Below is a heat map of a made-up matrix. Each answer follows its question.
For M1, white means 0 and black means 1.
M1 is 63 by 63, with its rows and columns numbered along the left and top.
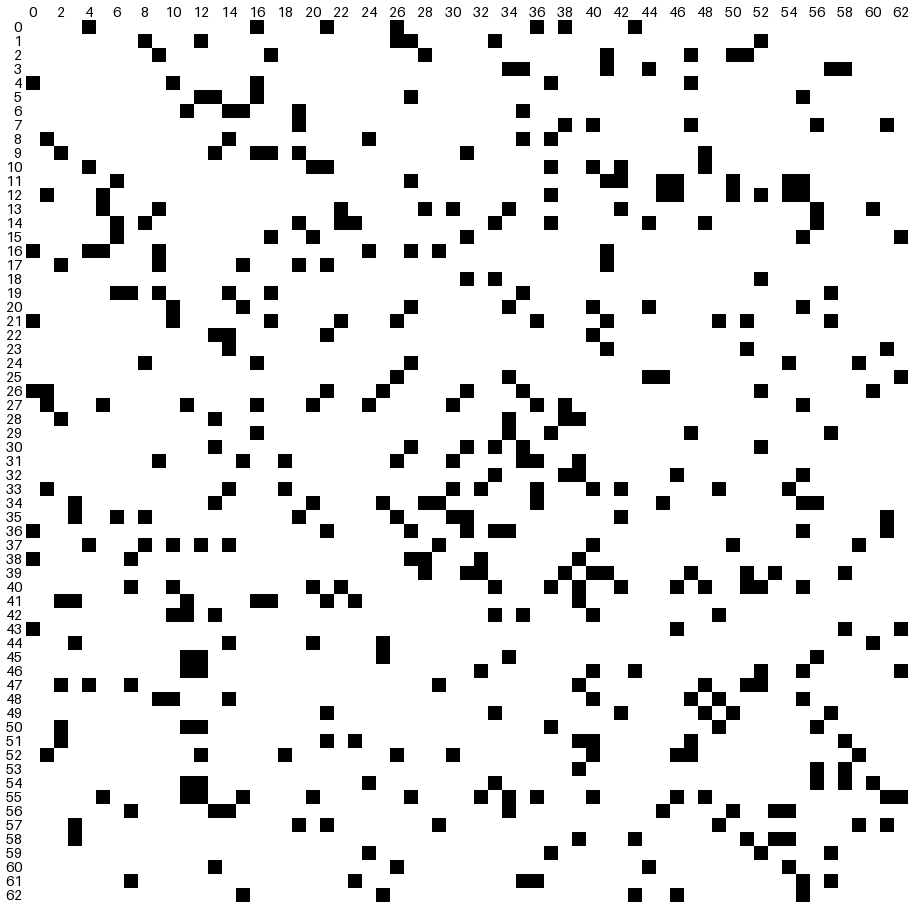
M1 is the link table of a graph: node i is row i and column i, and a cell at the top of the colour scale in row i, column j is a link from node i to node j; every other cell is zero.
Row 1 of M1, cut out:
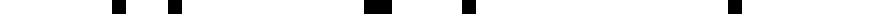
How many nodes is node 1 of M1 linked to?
6
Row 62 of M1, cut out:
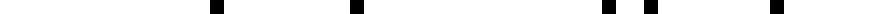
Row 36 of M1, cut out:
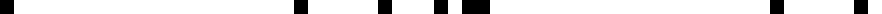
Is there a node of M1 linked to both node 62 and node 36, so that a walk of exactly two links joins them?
yes
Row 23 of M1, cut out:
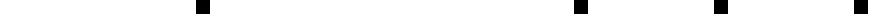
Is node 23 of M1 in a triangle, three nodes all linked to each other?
no
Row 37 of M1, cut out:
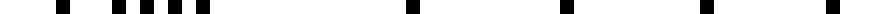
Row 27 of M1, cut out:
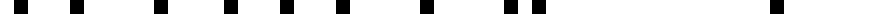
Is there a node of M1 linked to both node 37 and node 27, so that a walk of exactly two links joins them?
no
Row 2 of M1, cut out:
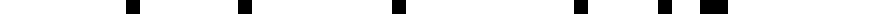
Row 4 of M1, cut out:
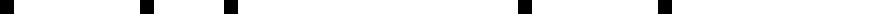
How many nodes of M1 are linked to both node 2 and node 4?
1
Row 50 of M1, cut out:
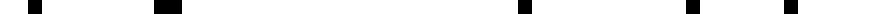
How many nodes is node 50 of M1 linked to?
6
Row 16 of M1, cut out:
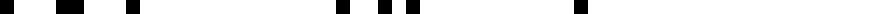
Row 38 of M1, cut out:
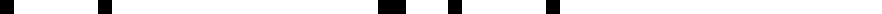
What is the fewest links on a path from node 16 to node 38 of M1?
2
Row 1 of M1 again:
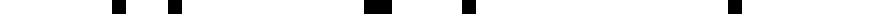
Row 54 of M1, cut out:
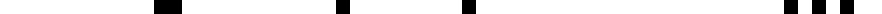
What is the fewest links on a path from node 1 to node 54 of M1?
2
